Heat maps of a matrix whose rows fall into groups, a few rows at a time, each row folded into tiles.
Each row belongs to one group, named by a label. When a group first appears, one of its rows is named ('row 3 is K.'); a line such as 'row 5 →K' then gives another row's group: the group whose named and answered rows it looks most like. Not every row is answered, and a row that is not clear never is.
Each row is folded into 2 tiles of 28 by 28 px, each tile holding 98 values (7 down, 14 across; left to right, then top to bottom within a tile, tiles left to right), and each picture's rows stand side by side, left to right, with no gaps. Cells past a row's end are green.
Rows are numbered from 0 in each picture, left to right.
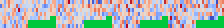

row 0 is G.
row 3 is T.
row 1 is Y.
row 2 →T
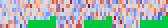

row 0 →T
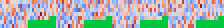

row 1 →G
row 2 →Y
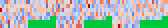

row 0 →Y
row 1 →G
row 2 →T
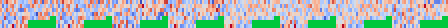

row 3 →Y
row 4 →T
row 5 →T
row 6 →T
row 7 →T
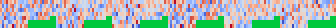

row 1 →G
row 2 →T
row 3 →G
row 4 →T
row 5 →T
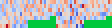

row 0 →T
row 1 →T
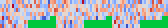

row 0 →T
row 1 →Y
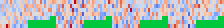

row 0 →T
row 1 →T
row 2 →G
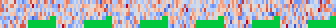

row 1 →Y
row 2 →Y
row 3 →G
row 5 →Y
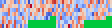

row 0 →Y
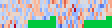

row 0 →T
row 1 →G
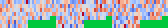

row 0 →Y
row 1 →Y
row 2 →G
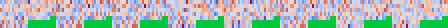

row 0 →Y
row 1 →G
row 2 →G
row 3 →T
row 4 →Y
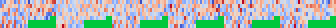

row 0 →Y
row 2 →Y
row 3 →Y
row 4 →T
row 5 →T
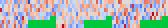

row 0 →Y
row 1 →T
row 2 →G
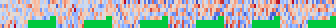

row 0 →T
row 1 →G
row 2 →Y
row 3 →Y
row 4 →Y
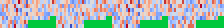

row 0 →T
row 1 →Y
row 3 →G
